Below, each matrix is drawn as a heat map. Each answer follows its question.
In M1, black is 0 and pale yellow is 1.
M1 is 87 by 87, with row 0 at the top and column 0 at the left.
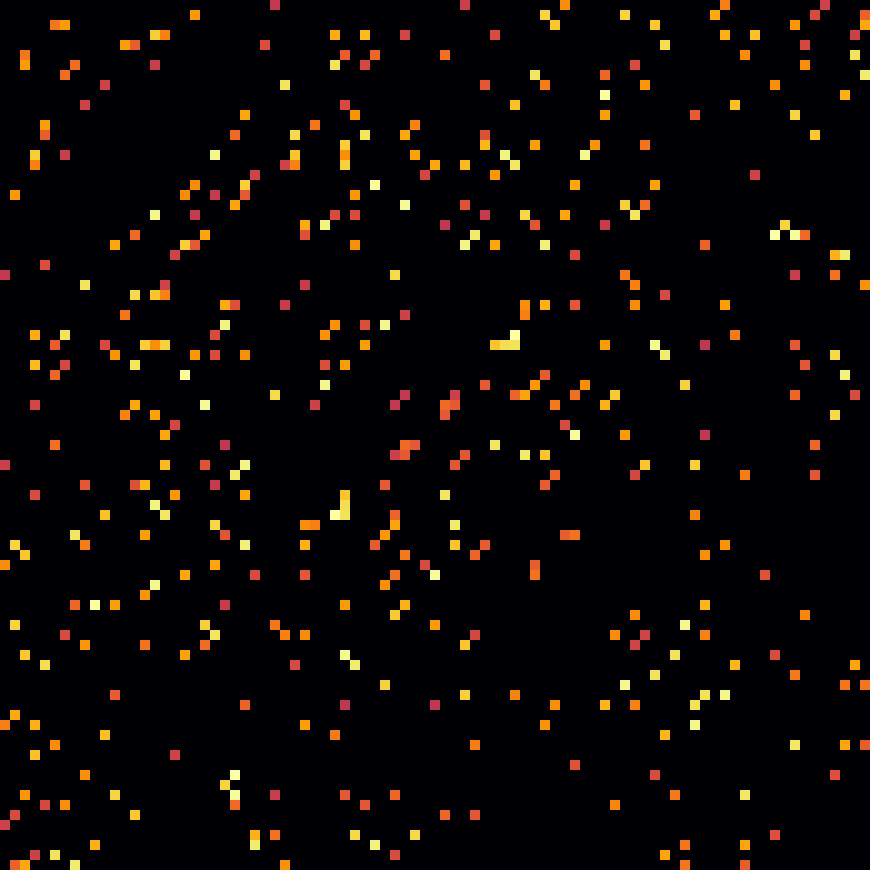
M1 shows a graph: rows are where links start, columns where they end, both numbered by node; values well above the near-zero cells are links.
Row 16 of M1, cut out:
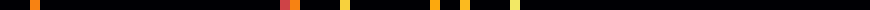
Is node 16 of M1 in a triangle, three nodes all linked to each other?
yes
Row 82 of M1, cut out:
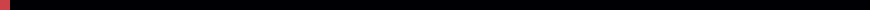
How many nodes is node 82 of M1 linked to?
1
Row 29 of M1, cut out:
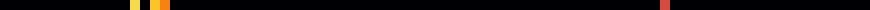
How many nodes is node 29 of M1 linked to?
4
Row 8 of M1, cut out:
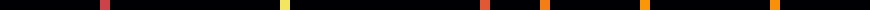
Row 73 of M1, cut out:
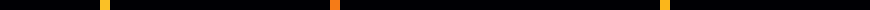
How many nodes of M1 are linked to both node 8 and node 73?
1
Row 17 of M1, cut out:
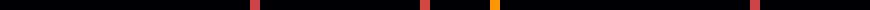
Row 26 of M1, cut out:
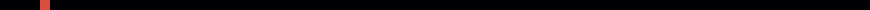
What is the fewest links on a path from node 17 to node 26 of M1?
6
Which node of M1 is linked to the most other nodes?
node 34
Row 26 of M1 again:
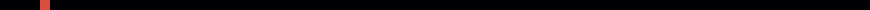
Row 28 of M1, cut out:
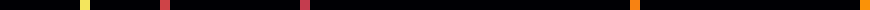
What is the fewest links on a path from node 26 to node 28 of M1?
5
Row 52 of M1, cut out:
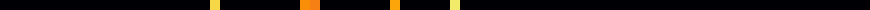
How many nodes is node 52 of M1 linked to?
5
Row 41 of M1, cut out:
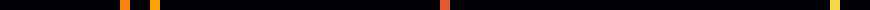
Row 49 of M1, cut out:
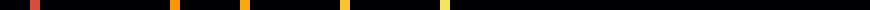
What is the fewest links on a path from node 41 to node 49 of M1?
2
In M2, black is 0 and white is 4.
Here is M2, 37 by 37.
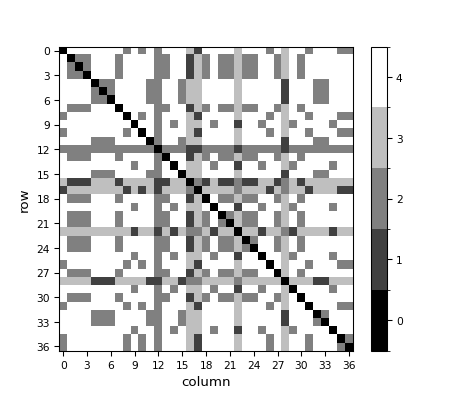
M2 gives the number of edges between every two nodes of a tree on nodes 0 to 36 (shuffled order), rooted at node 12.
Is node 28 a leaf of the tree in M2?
no
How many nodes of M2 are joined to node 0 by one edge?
1
